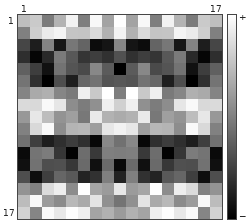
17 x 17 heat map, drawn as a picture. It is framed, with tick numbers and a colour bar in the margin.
No overall slope runs across the table. On average the colour sits 50% of the way up the scale. Horizontal stripes repeat 2 times down the table. It is mirror symmetric from left to right. No single row or column stands out from its neighbours.
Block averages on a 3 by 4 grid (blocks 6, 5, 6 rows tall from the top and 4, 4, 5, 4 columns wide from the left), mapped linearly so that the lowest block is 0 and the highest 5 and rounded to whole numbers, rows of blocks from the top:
0110
5555
2222
